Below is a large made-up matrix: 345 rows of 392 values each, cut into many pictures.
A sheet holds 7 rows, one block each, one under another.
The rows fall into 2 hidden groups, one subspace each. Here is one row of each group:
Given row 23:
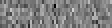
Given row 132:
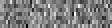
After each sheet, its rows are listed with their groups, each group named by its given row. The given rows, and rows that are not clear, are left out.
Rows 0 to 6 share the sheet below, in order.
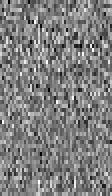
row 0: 23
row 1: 23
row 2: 23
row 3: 132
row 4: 23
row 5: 23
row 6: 132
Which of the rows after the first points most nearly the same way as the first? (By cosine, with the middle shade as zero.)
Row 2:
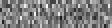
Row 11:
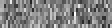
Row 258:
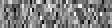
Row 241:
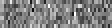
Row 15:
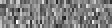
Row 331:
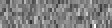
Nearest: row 15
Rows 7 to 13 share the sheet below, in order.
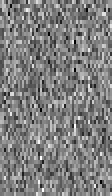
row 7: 23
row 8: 132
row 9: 132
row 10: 23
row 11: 132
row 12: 132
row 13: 132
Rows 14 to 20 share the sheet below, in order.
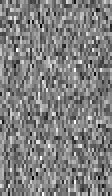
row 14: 23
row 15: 23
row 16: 132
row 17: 23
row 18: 23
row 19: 132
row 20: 132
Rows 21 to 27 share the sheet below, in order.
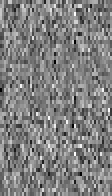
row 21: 132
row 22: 132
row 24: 132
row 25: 132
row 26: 132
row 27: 132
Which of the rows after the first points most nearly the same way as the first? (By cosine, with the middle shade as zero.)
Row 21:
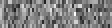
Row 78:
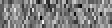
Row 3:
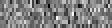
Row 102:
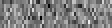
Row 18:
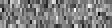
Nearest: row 18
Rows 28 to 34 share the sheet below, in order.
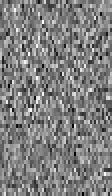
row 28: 132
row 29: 23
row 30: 23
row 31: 23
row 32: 132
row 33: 132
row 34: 23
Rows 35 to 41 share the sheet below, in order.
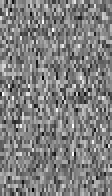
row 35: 23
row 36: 23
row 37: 23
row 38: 23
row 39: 132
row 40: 132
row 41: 23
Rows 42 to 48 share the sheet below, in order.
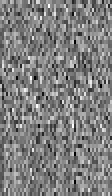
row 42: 132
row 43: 132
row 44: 23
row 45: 23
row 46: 132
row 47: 132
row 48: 132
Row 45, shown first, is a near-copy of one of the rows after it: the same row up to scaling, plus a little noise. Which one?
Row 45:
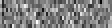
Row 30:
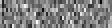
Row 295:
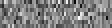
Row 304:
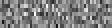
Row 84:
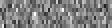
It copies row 30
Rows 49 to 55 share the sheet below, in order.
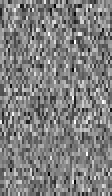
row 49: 132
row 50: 132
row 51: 132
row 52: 132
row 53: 23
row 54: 23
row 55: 132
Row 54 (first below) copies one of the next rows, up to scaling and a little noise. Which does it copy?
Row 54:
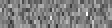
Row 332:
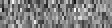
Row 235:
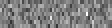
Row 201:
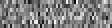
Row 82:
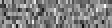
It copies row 235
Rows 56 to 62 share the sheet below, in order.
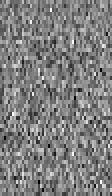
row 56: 23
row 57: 132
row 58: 132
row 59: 132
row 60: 23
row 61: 132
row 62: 132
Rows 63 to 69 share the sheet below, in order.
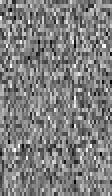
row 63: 23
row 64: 132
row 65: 23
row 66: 132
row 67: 132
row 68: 132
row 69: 132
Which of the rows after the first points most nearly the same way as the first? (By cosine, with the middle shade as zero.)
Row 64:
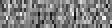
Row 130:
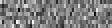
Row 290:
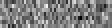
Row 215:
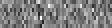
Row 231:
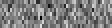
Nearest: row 215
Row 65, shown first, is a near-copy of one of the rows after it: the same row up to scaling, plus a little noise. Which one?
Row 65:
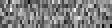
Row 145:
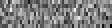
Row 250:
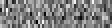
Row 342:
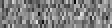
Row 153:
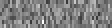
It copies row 145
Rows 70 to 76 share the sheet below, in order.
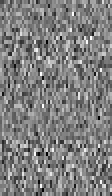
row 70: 132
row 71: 23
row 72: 132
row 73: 23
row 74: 23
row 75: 23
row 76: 132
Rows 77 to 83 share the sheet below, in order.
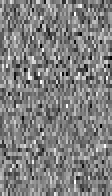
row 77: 132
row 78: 132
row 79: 23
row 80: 23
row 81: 132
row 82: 23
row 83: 132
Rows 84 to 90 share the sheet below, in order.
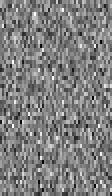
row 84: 23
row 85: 132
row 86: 132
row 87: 23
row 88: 23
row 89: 132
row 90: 132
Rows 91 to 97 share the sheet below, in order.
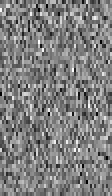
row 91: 23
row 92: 132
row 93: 132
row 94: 23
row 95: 23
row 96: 23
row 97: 23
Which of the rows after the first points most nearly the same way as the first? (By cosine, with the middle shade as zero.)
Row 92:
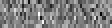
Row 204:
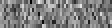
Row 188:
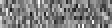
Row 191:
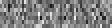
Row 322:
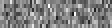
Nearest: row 191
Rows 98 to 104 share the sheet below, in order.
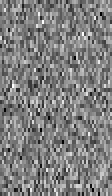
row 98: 132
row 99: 23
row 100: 23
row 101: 23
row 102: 132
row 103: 23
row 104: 23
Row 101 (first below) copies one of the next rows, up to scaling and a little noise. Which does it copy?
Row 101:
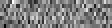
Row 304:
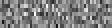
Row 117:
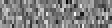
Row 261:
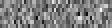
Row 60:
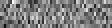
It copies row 60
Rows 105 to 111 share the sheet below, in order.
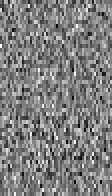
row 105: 23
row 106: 23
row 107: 132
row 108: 132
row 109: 23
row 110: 23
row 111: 132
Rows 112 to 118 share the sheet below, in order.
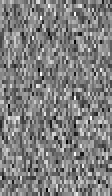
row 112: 132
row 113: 132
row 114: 132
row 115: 132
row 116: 132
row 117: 23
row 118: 23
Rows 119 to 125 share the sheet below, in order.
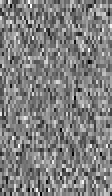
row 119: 23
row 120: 132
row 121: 23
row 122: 132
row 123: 23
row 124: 132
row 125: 23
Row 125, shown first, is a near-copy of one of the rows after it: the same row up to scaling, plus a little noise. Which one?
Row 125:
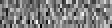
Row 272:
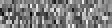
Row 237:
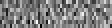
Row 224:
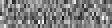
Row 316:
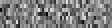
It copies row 237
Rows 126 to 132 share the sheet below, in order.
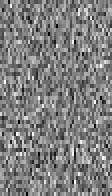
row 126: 23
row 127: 132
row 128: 23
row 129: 132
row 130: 23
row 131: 132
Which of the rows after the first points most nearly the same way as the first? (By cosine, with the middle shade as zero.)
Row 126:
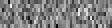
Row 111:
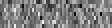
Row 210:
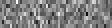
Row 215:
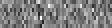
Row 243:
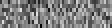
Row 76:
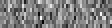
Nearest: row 243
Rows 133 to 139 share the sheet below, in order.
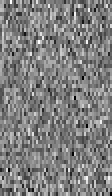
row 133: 132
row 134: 23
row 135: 132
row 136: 132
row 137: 23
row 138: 132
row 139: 23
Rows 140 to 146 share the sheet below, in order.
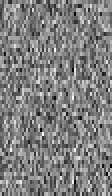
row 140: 132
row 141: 23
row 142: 132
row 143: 132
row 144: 132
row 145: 23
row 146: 132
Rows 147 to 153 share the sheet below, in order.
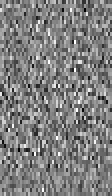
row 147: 23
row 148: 132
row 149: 132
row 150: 23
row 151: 23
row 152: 23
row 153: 23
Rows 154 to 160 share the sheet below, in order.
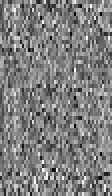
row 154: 132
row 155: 23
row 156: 132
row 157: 132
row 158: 132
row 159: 132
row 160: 23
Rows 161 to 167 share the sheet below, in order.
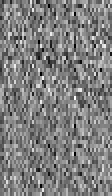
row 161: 132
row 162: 132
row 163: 132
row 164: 132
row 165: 132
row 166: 132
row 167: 132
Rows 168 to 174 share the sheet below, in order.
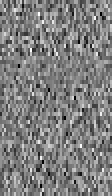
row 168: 132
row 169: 23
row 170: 23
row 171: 132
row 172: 23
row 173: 132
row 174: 132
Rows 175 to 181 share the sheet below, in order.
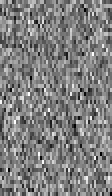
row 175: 23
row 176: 23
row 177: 23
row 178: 23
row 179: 132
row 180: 132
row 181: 23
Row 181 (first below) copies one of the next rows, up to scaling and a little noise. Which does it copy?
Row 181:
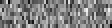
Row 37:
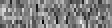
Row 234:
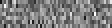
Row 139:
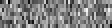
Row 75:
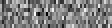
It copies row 139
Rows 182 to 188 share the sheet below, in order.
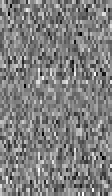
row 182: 23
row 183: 132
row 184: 132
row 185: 132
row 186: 23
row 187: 132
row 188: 23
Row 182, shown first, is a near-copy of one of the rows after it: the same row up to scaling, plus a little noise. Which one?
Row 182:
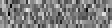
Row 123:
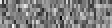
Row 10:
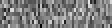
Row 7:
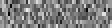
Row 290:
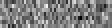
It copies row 7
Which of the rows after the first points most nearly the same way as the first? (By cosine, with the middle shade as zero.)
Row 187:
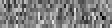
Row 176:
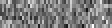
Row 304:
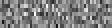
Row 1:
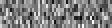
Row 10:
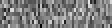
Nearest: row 1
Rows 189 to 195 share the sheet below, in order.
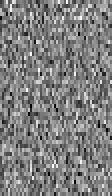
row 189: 23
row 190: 23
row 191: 132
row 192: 23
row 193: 23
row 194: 23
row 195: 132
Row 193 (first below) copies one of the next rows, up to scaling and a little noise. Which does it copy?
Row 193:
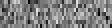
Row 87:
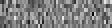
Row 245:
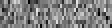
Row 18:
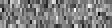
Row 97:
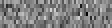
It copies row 245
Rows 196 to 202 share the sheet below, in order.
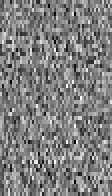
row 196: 132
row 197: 23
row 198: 23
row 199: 23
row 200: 132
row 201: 23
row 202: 132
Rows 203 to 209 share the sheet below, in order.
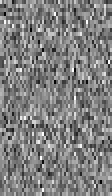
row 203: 23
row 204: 132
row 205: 132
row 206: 132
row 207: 23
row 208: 132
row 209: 132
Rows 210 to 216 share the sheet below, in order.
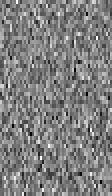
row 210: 23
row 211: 132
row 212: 132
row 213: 23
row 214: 23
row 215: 132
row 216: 132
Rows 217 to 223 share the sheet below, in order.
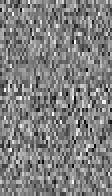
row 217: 23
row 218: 132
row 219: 23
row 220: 132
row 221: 23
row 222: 23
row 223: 132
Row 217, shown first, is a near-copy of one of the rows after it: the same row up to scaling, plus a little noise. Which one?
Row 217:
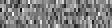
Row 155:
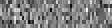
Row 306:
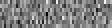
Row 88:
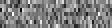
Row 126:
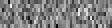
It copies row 88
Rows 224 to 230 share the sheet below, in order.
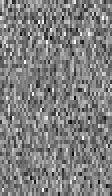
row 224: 23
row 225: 23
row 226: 132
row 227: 132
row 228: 23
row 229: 132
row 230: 23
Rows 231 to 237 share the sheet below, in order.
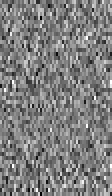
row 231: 132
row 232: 23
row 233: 23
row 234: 23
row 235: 23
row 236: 23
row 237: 23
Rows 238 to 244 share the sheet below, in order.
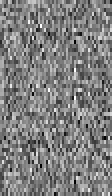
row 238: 23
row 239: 132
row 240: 132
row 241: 132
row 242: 23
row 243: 23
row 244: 132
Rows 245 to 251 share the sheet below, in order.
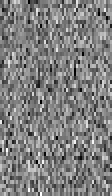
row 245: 23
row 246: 23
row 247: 132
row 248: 132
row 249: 23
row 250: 23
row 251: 23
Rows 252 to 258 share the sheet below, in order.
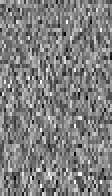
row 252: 23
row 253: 23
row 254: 23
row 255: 23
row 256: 132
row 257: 132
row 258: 132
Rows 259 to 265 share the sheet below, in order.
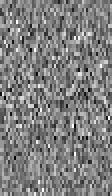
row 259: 23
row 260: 23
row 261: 23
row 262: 23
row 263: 132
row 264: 132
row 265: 23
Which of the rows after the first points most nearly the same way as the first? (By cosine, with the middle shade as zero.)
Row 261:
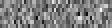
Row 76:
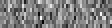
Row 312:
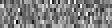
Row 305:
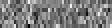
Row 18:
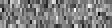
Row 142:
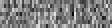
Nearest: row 305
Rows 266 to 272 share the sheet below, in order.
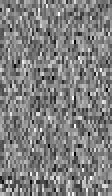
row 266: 23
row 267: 132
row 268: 132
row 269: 132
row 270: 132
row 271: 132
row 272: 23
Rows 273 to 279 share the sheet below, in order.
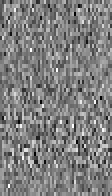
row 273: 132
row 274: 23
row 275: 23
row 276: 132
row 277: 132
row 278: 23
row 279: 132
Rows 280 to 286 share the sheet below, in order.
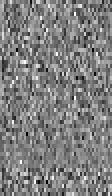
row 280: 132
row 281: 23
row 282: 23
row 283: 132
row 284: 23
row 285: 132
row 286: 23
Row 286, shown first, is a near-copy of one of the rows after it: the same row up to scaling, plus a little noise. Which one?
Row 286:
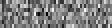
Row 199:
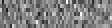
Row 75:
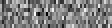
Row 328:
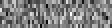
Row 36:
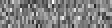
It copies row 75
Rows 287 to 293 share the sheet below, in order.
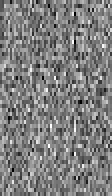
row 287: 132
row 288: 132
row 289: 23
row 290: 23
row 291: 132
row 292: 132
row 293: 23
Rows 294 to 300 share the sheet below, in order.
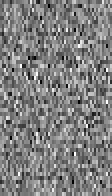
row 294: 132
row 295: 23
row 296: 23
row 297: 23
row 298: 23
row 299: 132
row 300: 132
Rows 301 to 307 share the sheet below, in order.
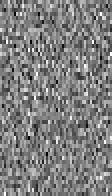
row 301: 132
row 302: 23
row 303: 23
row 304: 23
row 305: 23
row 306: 23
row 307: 23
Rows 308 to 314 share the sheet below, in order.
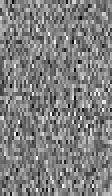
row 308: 23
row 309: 132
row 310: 132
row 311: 132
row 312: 23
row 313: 23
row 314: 23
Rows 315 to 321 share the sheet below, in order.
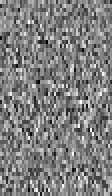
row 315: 23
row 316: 23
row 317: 132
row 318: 23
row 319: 23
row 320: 132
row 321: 23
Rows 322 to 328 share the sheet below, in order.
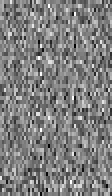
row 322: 132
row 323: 132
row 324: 132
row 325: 132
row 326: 132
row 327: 132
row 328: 23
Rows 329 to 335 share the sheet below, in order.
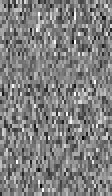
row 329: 132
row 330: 132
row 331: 23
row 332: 23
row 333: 23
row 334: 23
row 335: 132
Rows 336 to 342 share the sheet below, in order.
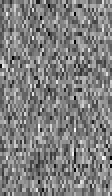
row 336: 132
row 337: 132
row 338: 23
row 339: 132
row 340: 132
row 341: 132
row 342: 23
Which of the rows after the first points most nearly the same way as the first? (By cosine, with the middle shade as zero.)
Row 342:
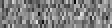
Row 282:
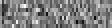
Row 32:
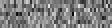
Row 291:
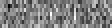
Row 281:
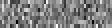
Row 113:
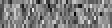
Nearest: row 282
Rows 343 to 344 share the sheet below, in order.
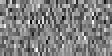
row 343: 23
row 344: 23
